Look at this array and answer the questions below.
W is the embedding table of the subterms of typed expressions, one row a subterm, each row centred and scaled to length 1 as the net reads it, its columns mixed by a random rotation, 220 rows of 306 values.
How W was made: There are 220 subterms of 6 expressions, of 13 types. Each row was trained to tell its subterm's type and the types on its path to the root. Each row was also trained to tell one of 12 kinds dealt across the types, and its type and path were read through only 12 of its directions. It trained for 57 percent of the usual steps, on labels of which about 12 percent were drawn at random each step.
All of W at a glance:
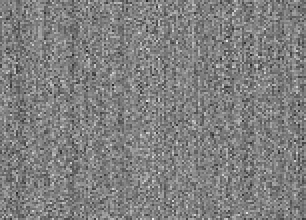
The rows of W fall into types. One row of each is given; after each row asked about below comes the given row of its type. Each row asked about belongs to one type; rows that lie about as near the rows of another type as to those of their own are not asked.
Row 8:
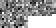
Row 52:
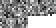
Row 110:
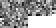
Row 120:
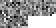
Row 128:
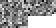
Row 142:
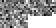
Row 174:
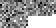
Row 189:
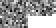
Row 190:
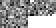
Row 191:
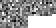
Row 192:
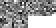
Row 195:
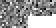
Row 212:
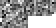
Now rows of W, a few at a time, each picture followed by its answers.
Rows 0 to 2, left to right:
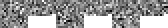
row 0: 191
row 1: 191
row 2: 142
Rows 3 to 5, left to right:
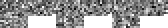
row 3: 174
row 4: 212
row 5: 8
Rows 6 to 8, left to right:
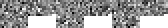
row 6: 110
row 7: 128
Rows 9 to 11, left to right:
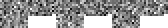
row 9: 192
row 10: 8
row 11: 191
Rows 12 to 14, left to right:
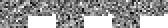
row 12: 142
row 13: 189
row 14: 195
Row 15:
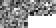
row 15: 190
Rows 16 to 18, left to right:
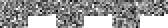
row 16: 110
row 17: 8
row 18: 195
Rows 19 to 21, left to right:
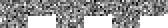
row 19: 8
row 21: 110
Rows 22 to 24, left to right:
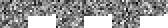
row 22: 189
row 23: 190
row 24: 110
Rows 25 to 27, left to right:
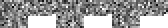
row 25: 192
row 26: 191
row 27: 189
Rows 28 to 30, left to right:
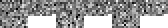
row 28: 195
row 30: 191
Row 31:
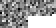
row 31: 189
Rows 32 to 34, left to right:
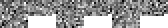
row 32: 189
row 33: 174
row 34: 192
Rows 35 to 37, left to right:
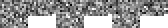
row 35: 190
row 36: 142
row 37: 195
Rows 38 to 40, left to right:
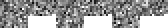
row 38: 192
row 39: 128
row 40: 120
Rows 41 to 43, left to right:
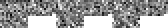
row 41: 52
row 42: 8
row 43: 120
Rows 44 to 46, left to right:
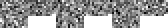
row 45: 192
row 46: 195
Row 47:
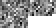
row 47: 191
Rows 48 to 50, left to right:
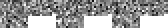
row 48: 120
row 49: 174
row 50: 192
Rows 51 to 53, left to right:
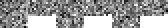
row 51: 195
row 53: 120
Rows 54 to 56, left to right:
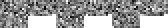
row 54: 192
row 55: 120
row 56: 195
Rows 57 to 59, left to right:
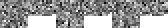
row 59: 192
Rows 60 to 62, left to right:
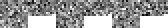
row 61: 190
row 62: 8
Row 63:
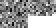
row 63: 174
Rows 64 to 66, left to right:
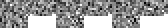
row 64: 192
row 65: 142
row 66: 142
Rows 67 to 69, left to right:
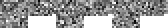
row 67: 142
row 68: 120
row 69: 195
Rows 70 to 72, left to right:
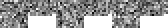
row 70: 142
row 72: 142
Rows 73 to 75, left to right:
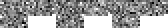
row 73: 195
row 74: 189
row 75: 174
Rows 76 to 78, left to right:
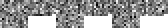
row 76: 8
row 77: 52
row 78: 191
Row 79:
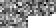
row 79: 212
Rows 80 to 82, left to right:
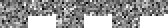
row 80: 52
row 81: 191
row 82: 52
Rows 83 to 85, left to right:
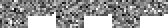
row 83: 189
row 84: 191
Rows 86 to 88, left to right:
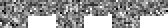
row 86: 192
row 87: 191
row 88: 190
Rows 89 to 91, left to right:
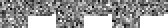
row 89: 212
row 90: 195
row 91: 192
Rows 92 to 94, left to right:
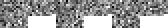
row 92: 192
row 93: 189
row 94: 189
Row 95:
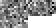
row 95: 120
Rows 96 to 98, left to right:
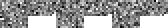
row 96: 190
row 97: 8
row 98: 190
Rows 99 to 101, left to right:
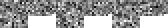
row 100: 190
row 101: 128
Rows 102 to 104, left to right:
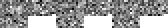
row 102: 52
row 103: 195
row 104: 52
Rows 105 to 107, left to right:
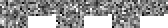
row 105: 8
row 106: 191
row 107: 189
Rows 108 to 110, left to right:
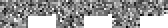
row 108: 192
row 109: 120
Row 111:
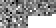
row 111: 120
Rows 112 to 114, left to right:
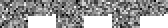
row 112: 189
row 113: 189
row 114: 190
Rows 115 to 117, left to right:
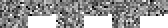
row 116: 195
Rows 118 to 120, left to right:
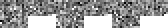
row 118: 52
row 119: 110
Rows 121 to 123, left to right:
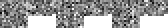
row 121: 195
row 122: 110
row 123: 52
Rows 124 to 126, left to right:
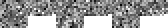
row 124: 52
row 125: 128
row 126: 190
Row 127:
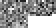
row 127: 191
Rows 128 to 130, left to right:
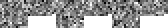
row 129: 120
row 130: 192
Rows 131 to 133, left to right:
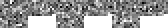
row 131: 120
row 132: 142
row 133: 128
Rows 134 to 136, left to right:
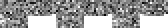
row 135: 212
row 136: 195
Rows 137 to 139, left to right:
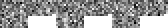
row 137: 190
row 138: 212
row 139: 52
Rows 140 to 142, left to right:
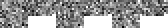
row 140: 190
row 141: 110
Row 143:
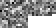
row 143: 120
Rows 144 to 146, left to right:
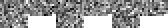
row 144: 142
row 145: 189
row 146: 52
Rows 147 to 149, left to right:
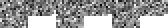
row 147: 212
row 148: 174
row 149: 174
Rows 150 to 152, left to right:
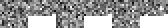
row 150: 192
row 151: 192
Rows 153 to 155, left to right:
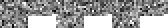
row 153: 192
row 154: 128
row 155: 128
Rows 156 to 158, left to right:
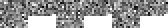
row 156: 110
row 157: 142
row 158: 190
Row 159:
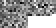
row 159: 110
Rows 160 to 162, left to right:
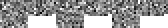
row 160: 195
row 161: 195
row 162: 52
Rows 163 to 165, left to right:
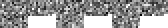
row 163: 190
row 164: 191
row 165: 128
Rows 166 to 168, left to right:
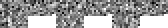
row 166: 189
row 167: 142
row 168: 52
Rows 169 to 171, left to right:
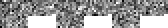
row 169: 189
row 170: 110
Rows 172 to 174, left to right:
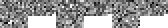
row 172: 128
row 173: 8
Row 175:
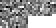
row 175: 174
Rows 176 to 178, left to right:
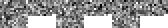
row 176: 189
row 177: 120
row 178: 174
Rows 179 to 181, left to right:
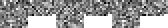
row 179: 110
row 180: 191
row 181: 110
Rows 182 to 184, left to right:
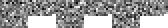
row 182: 120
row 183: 142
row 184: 190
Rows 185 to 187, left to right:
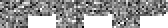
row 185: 142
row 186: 142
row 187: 190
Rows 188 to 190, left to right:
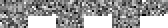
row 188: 195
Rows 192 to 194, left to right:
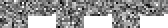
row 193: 8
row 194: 142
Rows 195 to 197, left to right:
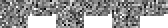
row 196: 191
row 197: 8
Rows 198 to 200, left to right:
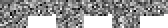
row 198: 52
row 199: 195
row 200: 212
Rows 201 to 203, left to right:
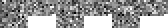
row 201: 189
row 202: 120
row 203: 52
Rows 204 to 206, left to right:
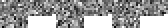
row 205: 192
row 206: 212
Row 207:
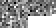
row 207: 128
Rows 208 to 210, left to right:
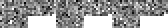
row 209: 52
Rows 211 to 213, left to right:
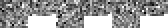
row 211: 192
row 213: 191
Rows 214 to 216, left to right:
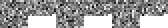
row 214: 120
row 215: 52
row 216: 191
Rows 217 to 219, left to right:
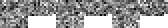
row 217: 142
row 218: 174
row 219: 195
